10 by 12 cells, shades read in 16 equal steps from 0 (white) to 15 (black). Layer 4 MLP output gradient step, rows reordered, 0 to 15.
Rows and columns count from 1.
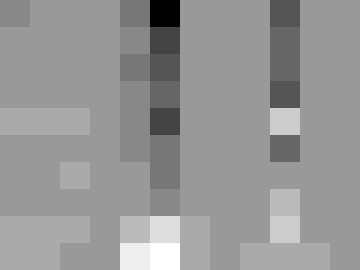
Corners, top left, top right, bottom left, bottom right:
7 6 5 6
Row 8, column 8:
6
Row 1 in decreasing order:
15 10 8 7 6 6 6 6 6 6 6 6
